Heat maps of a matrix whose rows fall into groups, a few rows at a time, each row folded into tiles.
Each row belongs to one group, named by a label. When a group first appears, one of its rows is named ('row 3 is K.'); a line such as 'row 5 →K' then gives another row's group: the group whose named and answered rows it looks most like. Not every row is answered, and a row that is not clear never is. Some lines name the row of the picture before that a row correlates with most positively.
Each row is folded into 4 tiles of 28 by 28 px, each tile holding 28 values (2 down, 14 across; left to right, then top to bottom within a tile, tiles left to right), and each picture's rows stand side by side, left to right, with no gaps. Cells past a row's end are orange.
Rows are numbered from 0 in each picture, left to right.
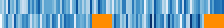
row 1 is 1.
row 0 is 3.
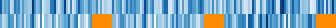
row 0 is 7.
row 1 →7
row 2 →1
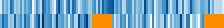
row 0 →1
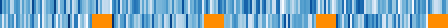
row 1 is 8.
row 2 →7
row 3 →8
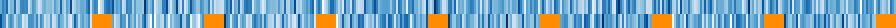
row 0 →8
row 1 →7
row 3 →3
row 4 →8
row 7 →8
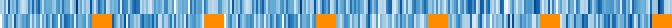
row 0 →3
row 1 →8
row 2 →3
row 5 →3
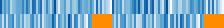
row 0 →7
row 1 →7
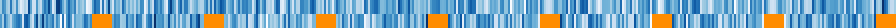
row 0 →1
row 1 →1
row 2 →7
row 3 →3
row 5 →8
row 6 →8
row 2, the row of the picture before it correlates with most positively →1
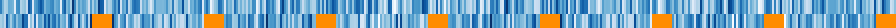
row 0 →3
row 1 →8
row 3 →7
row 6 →1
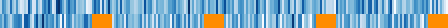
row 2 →7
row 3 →7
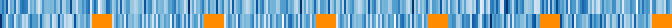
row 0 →8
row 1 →3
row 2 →3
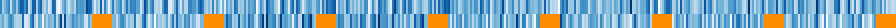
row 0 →7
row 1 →7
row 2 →1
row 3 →1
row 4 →7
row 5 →8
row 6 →3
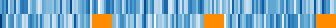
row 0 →8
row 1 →7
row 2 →3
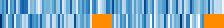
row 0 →8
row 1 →7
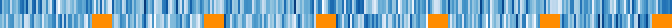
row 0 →7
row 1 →7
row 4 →7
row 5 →1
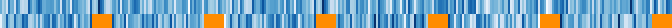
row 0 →3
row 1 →8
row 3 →1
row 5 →8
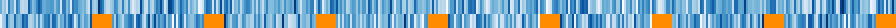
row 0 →3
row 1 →1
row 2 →8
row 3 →7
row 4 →8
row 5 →8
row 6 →3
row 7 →1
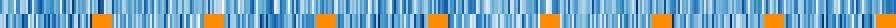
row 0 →3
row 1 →7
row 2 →1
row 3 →1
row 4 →8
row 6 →8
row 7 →1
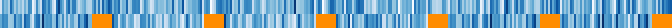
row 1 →8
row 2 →8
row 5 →1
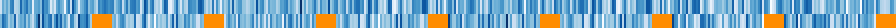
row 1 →7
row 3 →7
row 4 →8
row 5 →7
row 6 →8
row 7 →8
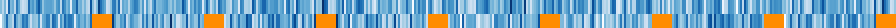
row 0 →3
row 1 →8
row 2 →3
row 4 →3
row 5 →7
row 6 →1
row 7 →3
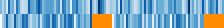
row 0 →3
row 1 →3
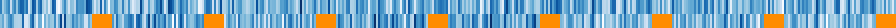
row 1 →1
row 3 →1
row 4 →1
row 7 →7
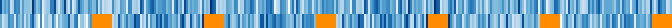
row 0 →7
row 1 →3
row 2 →1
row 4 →8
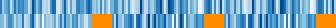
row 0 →7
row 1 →1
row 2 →1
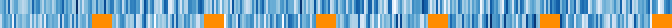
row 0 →3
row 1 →7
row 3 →7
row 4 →1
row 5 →8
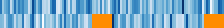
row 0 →7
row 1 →8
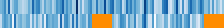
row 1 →7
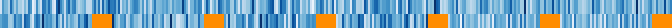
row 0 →1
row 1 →8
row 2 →1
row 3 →3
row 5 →3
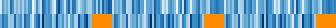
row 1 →1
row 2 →1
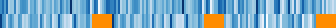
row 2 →7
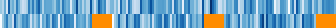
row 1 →3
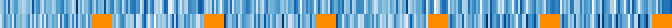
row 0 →3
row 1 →7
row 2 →8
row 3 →8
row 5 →1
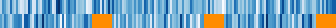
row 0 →1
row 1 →7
